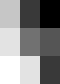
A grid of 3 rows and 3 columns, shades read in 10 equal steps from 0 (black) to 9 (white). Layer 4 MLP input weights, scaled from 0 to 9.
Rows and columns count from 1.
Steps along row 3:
down down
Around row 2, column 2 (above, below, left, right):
2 8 8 3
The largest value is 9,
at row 3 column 1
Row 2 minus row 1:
1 2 3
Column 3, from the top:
0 3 2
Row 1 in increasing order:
0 2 7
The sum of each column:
24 14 5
